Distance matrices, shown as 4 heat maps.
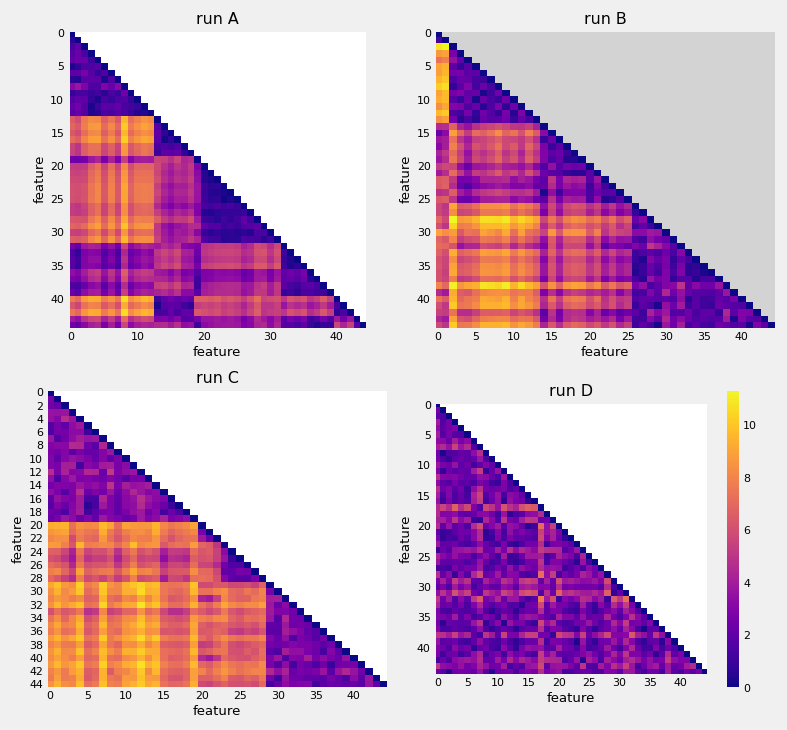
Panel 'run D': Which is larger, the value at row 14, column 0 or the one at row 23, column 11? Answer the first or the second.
the first
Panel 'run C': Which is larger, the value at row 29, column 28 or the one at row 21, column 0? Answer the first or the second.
the second
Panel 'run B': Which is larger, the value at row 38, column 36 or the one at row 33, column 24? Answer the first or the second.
the second
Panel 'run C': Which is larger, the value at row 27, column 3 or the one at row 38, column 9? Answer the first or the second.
the second
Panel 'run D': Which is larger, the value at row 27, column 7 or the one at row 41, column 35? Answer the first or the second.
the first
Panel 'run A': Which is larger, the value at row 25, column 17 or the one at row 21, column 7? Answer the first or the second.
the second
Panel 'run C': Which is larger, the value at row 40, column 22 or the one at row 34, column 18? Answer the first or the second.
the second
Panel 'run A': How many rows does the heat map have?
45
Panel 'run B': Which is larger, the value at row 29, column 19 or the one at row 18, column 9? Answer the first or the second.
the first
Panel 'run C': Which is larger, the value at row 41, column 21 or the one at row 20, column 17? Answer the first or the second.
the second
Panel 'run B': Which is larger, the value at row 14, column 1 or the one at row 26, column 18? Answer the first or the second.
the second
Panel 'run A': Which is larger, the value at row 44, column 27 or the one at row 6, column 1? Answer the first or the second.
the first
